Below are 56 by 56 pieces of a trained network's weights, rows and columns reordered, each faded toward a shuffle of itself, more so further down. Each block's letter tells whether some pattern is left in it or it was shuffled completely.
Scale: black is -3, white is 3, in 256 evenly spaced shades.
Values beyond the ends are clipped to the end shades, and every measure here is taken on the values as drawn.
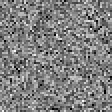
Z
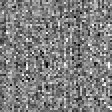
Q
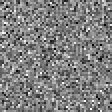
Z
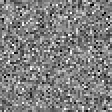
Z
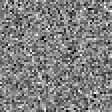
Z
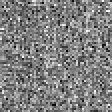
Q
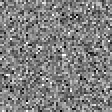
Z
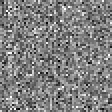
Q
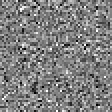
Q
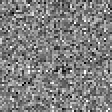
Q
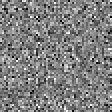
Q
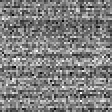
Q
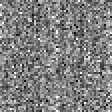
Q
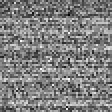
Q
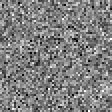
Z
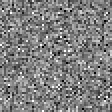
Q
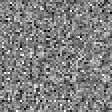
Q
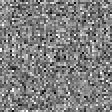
Q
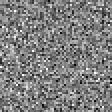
Z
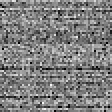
Q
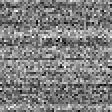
Q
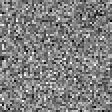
Z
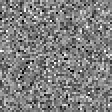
Z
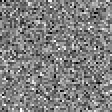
Z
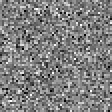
Z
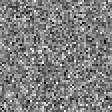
Z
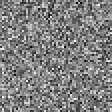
Z
